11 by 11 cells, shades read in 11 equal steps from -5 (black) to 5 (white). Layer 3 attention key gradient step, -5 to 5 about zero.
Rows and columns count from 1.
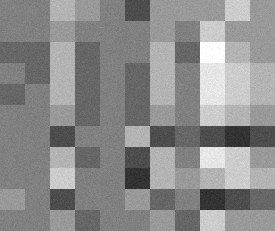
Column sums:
-1 -2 12 -5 0 -7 11 -1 24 16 9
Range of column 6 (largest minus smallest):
5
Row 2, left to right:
0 0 1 0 0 0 1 0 3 1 1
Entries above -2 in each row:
10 11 11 11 11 11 6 10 10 8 11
